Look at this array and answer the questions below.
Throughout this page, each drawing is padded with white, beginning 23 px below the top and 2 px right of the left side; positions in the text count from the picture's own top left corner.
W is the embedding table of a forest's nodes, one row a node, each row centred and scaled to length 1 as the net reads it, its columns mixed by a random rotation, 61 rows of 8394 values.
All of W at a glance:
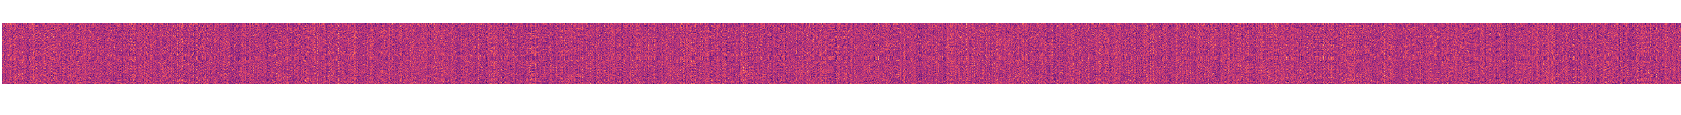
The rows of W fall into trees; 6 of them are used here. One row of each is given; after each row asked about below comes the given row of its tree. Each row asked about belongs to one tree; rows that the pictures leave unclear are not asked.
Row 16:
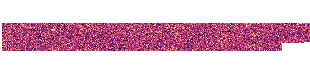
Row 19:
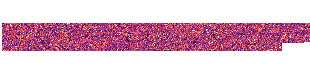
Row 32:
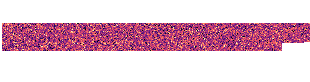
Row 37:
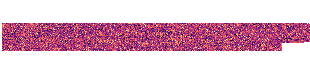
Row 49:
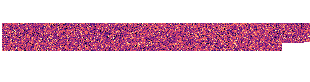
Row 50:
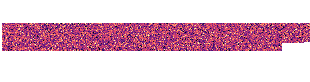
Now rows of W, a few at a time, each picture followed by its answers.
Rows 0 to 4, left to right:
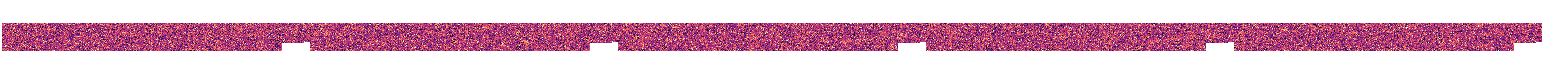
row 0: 16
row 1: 16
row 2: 19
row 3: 19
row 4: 16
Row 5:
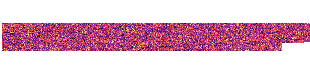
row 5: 37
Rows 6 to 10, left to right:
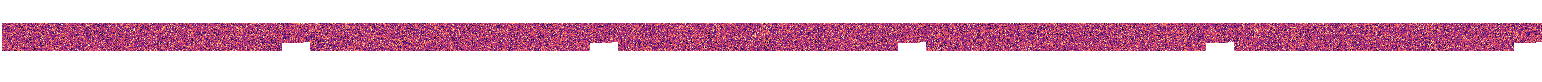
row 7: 32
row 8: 50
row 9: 49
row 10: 19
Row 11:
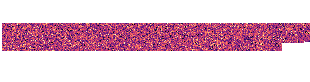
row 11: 16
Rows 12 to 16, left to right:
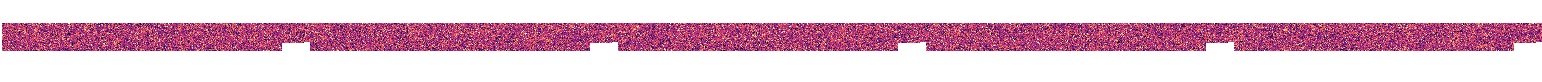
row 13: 50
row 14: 50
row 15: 19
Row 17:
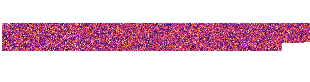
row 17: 32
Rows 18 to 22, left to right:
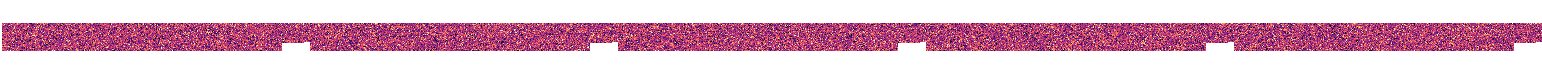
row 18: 16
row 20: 32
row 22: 16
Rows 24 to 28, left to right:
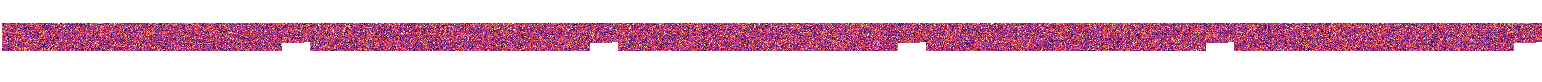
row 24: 50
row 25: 19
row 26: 16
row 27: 19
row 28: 50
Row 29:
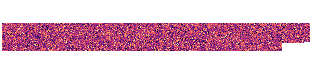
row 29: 50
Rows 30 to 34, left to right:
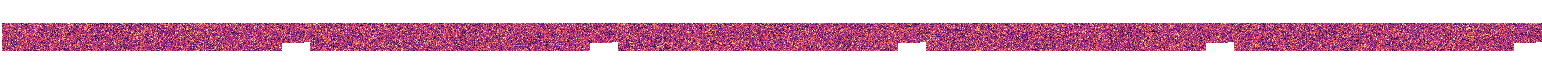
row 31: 32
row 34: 16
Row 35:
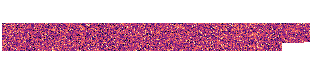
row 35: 16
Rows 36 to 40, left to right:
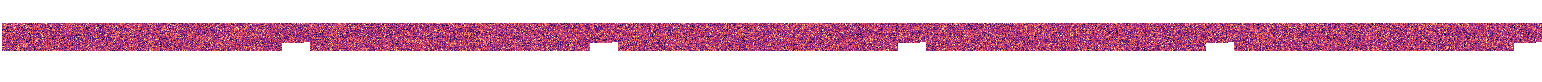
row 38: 19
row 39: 50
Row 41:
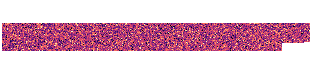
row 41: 32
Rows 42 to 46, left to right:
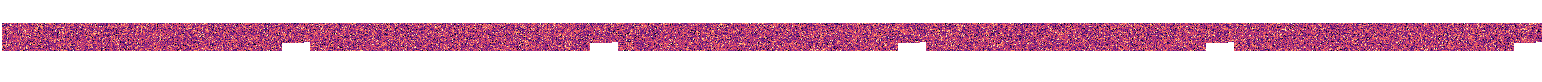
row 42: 19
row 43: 16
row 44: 49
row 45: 19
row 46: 16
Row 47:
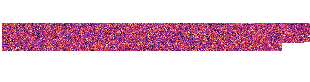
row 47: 49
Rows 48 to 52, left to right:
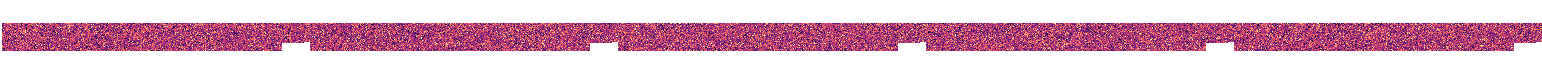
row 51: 37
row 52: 19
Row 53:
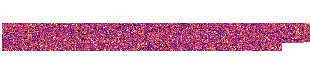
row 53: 37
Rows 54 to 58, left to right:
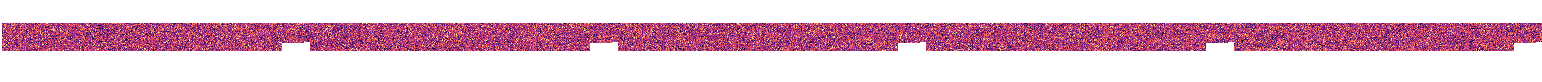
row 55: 50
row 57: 19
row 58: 32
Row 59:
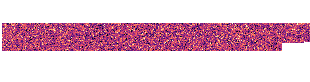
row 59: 16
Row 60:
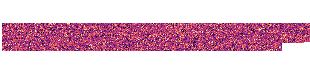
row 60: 19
